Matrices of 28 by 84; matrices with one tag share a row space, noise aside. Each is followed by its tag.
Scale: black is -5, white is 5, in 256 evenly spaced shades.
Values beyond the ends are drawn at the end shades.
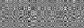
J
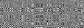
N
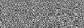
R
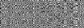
R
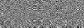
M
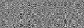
J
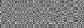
R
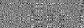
N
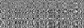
R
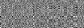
R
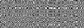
R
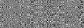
N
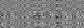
M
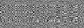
R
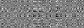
M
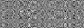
J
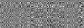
N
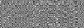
R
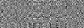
M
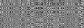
N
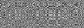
R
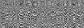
J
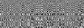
N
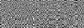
R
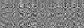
J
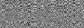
J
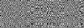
N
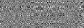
N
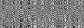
J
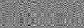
J
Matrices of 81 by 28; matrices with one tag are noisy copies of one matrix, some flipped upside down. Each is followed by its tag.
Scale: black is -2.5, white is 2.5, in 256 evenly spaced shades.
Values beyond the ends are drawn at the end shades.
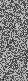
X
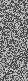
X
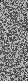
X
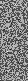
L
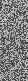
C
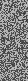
C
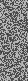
X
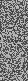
L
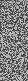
L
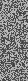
C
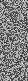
X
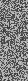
C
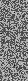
C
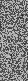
L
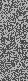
C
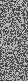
L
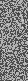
L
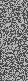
L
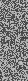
C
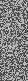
L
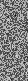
X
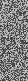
C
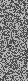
X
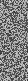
X
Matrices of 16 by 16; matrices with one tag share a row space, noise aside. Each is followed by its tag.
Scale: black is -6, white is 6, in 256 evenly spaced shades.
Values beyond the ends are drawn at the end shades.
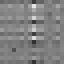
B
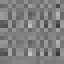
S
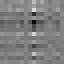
B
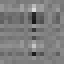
B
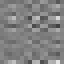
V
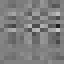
V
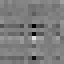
B
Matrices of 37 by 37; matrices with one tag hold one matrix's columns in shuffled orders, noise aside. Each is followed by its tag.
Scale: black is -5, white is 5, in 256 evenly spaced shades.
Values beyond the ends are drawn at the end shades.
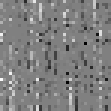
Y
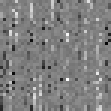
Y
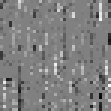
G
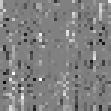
Y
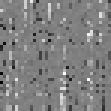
Y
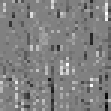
G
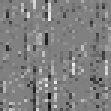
G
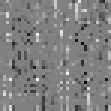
Y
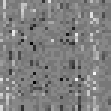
Y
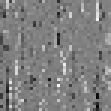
G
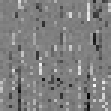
G
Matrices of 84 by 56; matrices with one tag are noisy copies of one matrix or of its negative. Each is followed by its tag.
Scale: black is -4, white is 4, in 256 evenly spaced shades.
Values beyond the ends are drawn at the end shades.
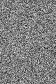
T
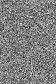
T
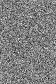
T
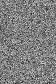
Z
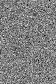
T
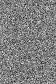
Z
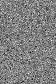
Z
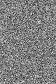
Z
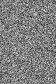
T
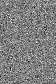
Z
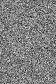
T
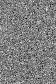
Z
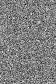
Z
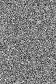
Z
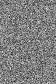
Z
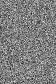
Z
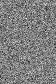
Z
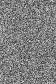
Z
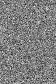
Z
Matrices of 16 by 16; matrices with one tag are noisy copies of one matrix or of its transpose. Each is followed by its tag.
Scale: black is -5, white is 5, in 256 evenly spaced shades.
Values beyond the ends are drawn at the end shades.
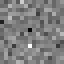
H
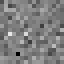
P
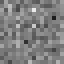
P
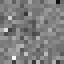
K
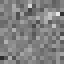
K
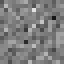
P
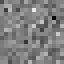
P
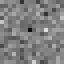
H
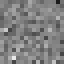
K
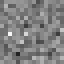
P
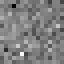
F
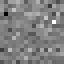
F
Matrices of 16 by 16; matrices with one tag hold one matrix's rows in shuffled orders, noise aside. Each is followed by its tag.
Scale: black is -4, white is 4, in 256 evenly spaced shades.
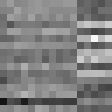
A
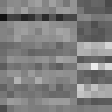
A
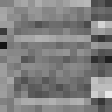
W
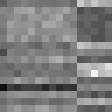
A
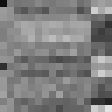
W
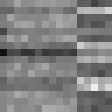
A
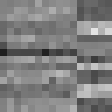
A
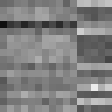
A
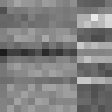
A
